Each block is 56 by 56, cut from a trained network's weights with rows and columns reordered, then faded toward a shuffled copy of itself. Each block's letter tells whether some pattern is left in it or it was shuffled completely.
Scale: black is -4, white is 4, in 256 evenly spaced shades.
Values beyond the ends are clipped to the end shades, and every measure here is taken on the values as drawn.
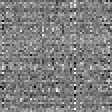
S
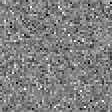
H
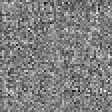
S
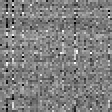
S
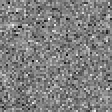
H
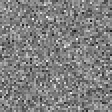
H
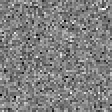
H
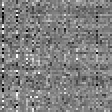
S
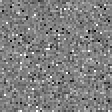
H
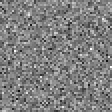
H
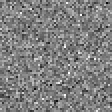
H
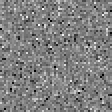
H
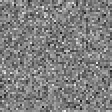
H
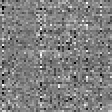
S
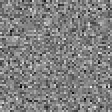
S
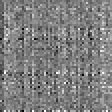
S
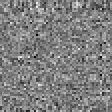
S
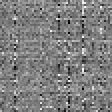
S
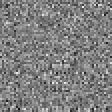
S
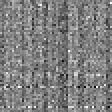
S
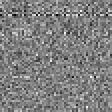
S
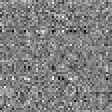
S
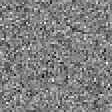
H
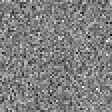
H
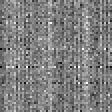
S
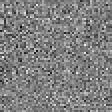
S
